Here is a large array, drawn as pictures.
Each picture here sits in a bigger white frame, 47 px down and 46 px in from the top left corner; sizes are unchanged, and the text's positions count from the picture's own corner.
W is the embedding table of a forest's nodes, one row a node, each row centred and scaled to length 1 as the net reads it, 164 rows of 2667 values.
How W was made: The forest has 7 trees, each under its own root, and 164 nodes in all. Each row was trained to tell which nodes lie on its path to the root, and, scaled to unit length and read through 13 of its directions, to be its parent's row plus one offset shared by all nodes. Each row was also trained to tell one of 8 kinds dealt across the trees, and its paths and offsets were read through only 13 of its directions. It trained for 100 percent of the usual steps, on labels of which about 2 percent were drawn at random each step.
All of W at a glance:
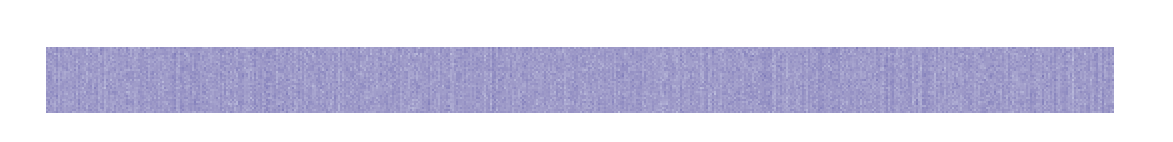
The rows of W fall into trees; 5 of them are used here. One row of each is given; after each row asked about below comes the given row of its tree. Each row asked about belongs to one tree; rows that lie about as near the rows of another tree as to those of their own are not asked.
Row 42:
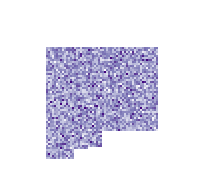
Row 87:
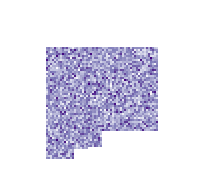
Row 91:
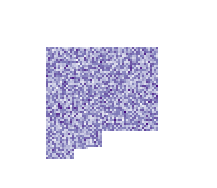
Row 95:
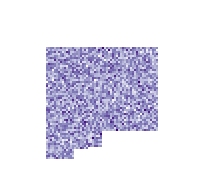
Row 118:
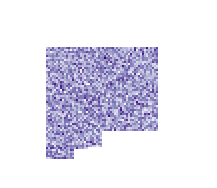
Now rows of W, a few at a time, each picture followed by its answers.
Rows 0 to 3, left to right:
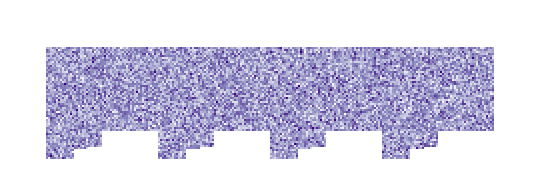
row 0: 118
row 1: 118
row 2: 87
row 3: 91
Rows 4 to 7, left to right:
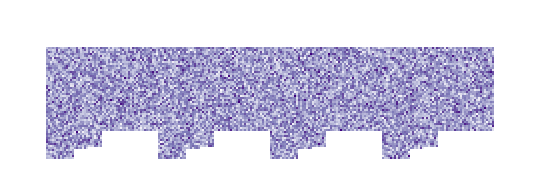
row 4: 42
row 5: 42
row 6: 42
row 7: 42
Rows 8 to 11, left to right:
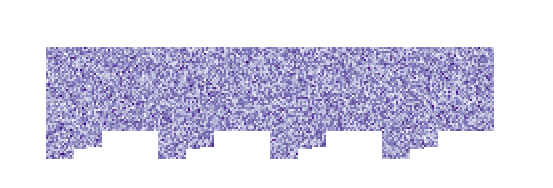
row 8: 95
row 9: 91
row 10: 91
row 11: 42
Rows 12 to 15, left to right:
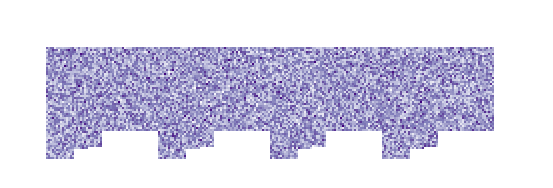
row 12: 91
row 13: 42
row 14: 118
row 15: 91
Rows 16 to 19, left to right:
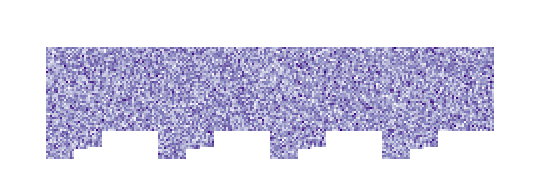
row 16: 42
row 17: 95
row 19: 95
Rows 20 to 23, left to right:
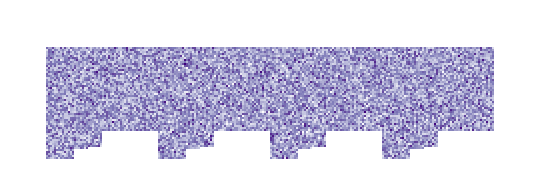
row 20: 91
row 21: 42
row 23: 42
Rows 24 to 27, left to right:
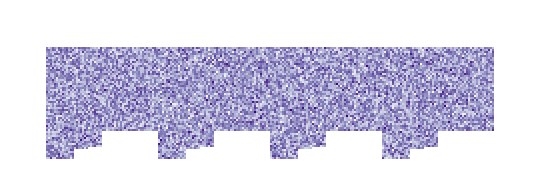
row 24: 118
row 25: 95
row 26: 42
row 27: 91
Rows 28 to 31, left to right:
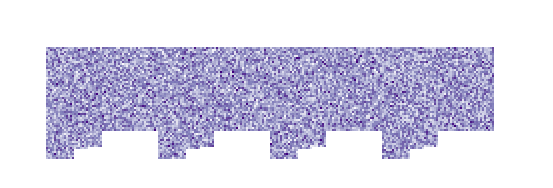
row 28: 87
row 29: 42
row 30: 95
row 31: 118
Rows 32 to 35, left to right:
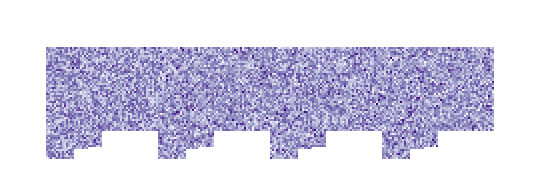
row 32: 95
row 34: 91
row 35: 95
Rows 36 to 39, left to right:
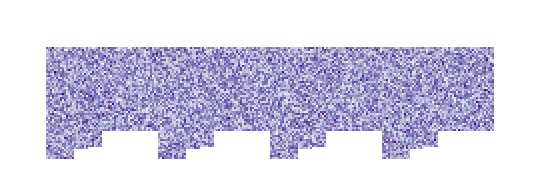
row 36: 91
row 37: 118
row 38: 87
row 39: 87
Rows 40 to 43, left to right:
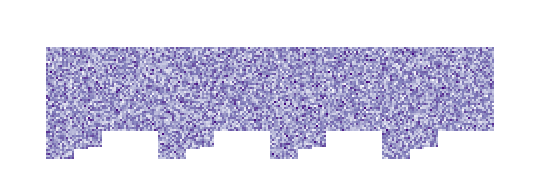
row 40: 91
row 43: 95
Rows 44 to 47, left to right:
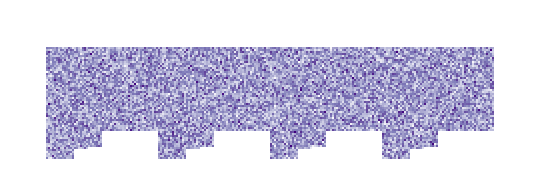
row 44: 87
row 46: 87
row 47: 95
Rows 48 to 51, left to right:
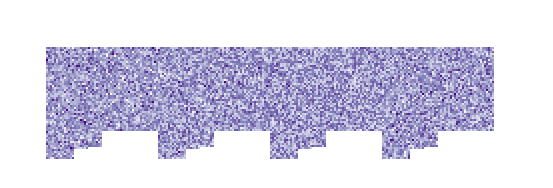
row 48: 87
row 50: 91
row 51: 87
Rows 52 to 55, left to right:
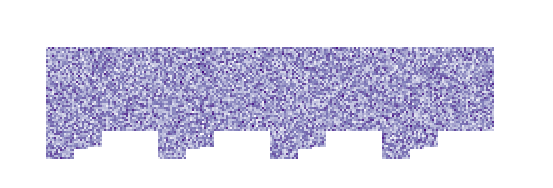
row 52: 118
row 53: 87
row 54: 118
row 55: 42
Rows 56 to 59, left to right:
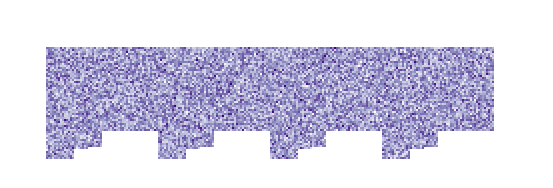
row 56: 91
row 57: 91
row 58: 42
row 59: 91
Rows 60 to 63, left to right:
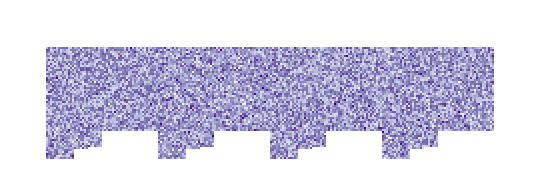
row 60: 118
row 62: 91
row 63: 42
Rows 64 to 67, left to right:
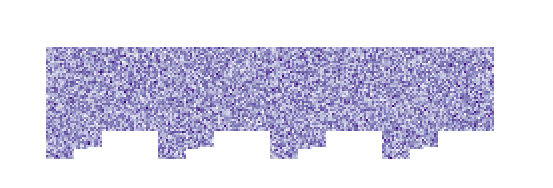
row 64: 42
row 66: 42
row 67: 95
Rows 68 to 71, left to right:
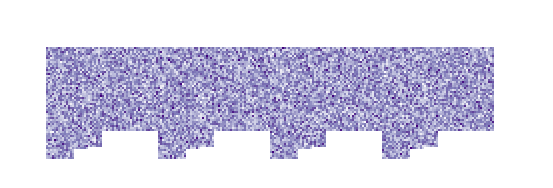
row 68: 42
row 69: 42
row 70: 42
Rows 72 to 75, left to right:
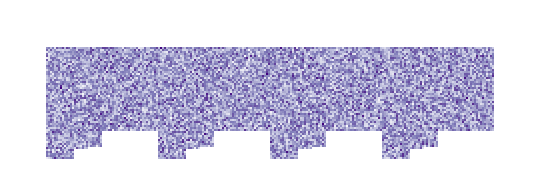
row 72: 95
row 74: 87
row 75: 42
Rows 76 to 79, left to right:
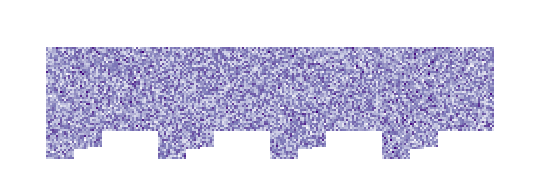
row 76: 95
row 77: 118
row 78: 87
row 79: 42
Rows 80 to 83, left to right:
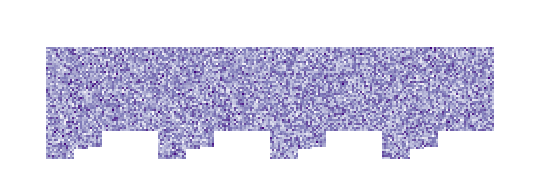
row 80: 42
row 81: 95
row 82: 91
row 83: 95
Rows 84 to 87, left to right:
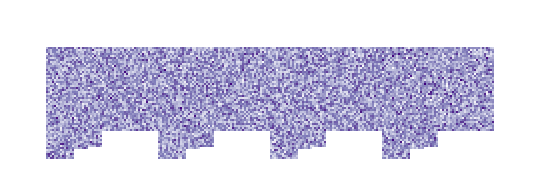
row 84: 118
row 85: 91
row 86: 42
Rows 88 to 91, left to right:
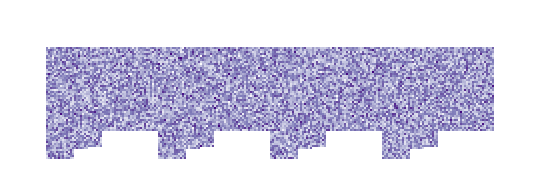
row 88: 42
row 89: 95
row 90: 91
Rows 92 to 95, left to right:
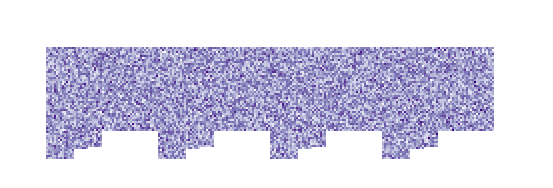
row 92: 118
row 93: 42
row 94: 91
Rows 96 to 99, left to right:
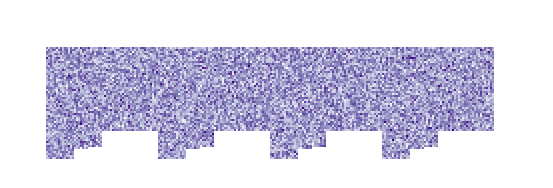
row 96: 87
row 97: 91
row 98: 95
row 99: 95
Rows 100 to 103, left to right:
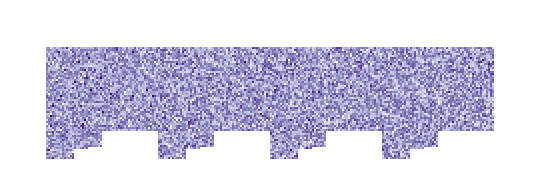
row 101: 91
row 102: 91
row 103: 42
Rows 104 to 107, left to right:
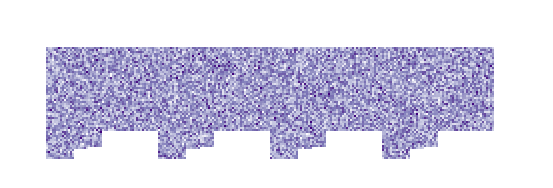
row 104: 42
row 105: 95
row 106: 91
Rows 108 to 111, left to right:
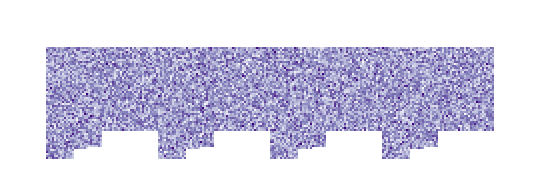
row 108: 118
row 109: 87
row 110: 91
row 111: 91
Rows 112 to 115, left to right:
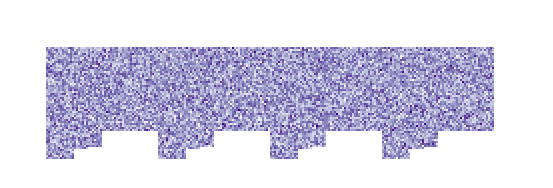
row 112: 91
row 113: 42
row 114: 118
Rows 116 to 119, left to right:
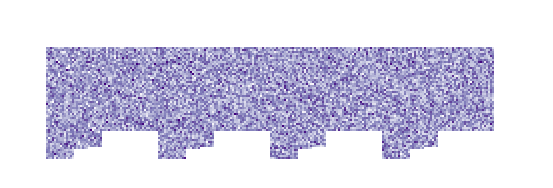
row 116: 91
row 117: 91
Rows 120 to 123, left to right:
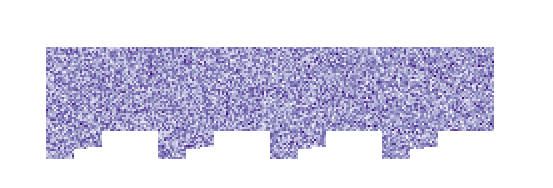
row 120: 87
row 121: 118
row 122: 95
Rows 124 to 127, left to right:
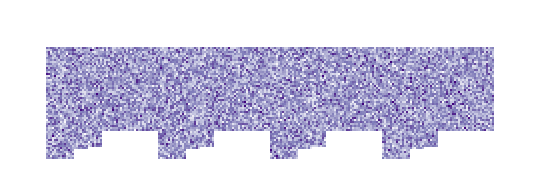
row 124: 42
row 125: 95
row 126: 42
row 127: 91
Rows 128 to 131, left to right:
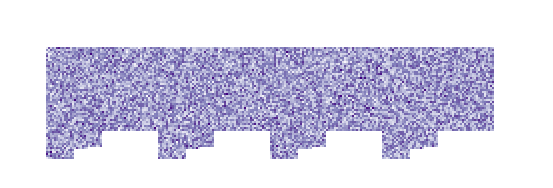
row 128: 95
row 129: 91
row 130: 42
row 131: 42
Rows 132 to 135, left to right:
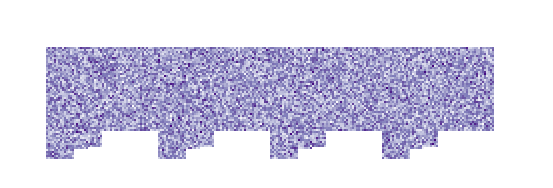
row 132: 118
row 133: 42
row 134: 87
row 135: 95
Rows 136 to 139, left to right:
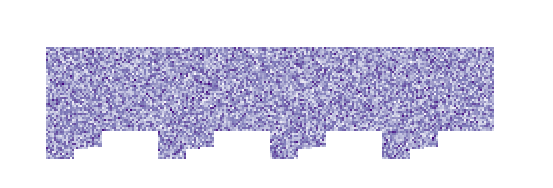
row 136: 87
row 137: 87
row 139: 95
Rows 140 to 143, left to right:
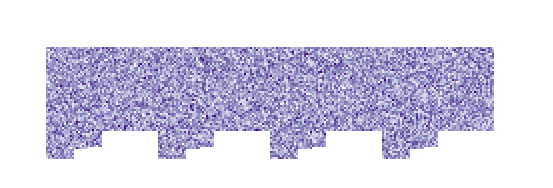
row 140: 42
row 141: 42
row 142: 95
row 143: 42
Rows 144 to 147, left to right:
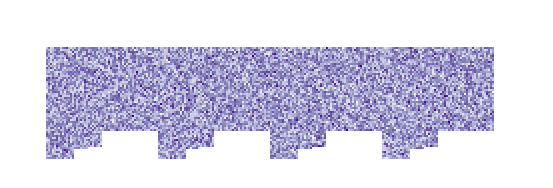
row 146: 91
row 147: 95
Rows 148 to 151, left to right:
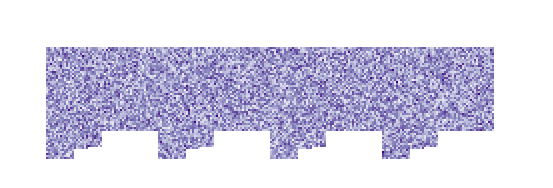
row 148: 91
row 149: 118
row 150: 87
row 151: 118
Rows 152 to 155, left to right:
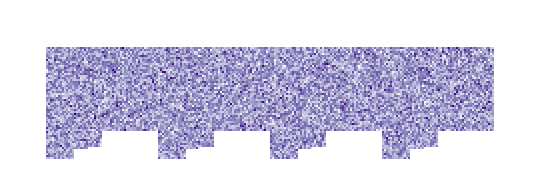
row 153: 87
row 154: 42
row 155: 42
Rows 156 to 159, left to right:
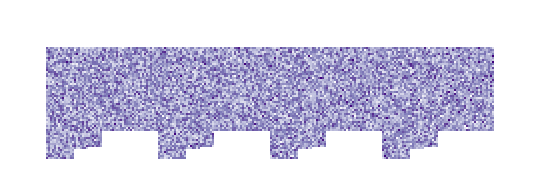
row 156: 91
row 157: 91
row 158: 95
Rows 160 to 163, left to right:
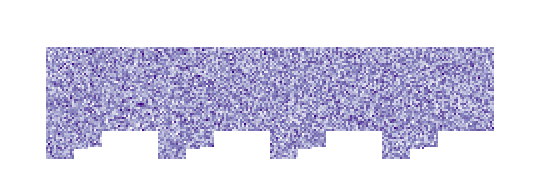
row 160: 42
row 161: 87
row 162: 91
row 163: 91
